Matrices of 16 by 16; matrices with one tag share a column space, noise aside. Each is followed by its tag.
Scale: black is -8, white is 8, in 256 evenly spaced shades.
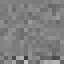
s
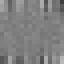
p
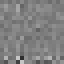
s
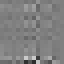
s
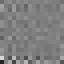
s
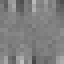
p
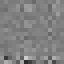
s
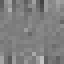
p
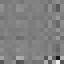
s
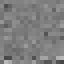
s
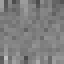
p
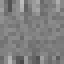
p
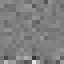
s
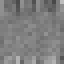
p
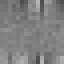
p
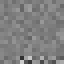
s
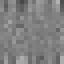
p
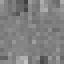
p
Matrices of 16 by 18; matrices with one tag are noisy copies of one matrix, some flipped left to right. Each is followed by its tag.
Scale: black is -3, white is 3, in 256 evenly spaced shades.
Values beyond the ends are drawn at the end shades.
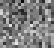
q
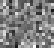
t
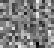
t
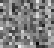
t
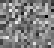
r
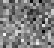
q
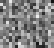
t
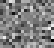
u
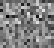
r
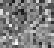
q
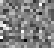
u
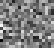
u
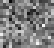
q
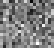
q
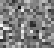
u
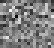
r
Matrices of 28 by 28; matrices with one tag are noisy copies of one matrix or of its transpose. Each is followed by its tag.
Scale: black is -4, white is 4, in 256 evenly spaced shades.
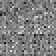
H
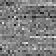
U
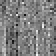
U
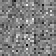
H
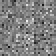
H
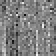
U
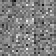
H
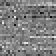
U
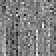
U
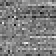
U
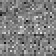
H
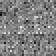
H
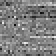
U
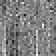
U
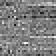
U
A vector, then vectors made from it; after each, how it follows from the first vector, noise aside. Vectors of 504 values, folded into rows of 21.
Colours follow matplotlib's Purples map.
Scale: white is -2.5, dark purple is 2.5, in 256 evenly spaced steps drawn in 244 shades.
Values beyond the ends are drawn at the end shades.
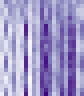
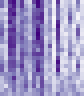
reversed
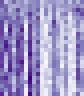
negated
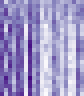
negated
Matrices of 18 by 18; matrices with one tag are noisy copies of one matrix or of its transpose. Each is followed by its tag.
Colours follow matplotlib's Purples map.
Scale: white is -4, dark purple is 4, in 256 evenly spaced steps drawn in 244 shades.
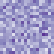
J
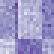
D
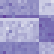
D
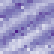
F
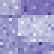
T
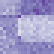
T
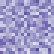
J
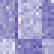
D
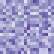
J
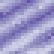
F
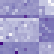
D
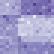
T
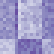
D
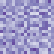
J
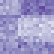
T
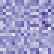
J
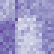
T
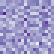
J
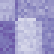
T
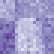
T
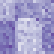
T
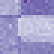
T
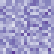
J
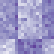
D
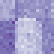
T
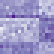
D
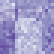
T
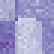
T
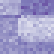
T
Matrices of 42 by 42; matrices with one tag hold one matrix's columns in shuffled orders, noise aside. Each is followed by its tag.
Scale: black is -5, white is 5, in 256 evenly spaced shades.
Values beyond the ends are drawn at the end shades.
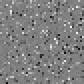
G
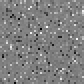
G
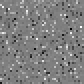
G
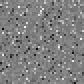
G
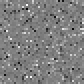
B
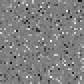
B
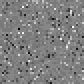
G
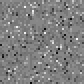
G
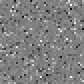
B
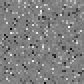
G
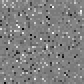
G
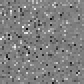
G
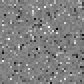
G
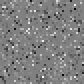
B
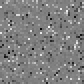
G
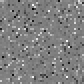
B
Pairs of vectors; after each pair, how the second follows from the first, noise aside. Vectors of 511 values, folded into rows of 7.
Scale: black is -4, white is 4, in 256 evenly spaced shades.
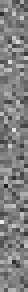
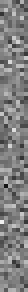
copied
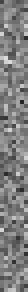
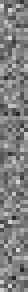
shuffled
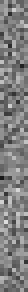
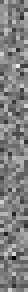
shuffled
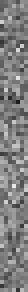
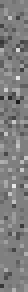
partly zeroed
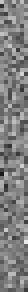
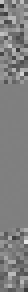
partly zeroed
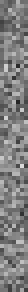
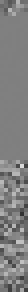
partly zeroed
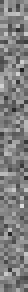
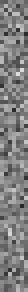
sign-scrambled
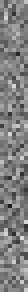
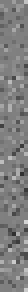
partly zeroed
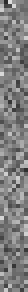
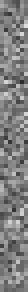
shuffled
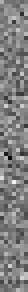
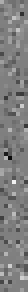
partly zeroed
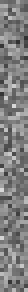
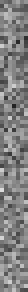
sign-scrambled
